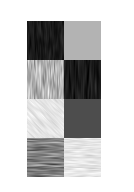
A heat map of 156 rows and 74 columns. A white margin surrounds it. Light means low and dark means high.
It is made of 4 by 2 panels. Panel 1,1: very high, streaked downward, faint in contrast. Panel 1,2: low, flat. Panel 2,1: low, streaked downward. Panel 2,2: very high, streaked downward, faint in contrast. Panel 3,1: very low, slanting down to the right, faint in contrast. Panel 3,2: high, flat. Panel 4,1: middling, streaked across. Panel 4,2: very low, streaked across, faint in contrast.
